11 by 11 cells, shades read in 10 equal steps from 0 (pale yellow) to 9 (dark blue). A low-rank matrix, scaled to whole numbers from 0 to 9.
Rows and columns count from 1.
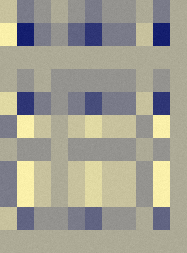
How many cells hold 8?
3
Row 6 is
5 0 2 3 2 1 2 2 4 0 3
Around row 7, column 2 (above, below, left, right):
0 0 3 4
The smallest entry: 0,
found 7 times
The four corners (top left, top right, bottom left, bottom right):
2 3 3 3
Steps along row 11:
same same same same same same same same same same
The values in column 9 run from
2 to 4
